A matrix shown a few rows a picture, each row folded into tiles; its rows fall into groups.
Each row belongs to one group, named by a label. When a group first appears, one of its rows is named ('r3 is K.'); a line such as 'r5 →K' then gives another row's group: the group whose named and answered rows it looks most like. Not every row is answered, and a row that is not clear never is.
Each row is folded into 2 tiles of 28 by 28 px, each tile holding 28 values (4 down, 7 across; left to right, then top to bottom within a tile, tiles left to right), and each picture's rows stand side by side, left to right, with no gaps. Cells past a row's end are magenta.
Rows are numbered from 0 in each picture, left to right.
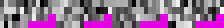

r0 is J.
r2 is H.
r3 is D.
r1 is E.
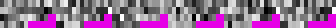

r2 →H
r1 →D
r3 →E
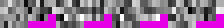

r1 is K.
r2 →H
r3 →K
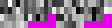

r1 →K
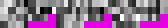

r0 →E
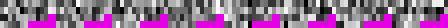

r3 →H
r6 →D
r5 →J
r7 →D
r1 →K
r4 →E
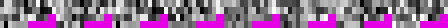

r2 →J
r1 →E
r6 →E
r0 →J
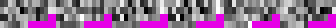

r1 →K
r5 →E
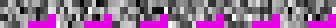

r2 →E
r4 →K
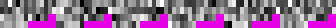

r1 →E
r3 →J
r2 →J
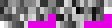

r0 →J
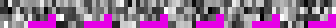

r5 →E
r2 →D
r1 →H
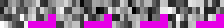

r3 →K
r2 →K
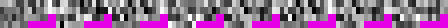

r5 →H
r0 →H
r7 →K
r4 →K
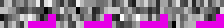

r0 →J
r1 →K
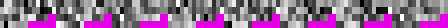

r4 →D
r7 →H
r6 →E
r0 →J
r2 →H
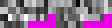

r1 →H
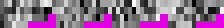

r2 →H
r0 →D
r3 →E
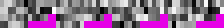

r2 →H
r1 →J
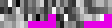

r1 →H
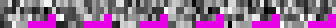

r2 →D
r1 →H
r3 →E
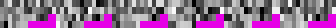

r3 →E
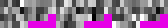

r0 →K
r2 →J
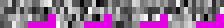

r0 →D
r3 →D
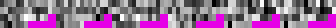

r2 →K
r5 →J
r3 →E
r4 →J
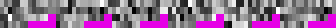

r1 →D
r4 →D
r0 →H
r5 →J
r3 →H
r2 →K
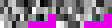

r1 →J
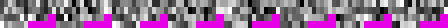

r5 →H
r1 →H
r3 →K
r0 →J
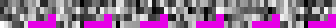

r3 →K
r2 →J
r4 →J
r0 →J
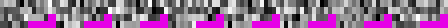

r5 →J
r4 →J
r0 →H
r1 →D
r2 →J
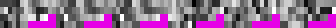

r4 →H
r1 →H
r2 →H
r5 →E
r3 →E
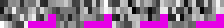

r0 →J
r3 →H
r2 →K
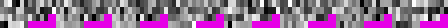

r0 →D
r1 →E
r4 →J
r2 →E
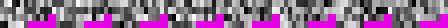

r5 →E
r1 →K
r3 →K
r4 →K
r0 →D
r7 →H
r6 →E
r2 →H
